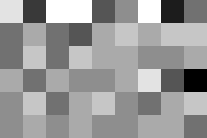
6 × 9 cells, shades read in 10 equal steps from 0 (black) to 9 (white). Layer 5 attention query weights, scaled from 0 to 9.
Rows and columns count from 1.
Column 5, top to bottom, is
3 6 6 5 7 5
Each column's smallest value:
4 2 4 3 3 5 4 1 0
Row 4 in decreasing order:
8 6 6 6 5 5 4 3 0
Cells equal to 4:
9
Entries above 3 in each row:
6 8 9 7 9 9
